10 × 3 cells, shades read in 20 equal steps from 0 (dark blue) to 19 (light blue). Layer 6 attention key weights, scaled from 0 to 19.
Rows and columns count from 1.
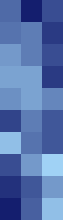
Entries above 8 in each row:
0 2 2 2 3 1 2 2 1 1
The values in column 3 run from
3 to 19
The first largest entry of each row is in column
1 2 1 1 2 2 1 3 3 3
